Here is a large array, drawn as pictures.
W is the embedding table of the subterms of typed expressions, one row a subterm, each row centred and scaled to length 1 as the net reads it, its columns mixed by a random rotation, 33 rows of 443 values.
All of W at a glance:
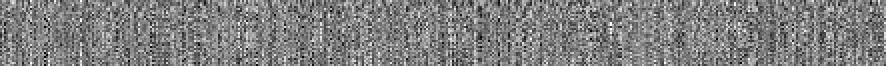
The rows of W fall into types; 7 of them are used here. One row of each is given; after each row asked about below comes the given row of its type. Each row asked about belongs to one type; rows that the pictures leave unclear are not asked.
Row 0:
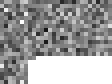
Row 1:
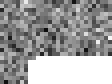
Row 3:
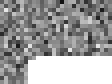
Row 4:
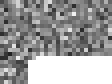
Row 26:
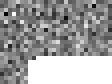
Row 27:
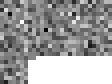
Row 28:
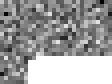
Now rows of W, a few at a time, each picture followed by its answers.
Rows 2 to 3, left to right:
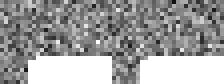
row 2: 1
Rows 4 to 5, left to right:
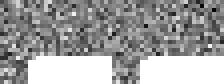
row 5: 3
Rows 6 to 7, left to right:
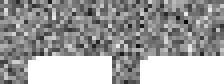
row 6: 27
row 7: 26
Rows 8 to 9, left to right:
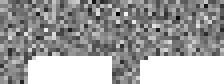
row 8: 28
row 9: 26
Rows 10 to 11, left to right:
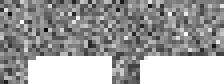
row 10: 27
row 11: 4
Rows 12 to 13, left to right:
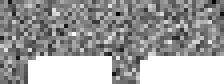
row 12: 1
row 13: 28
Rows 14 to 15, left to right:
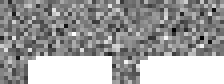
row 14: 1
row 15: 3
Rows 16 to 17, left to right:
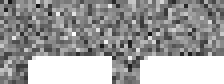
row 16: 4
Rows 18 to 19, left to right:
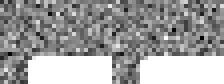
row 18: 4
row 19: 3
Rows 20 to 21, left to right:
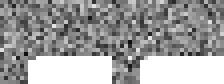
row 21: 4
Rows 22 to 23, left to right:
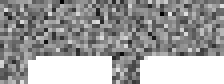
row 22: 0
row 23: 4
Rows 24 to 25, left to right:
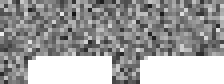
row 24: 28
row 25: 27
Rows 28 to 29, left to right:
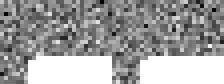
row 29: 3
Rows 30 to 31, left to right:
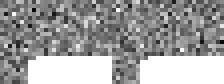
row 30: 26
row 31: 3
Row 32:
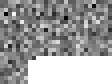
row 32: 26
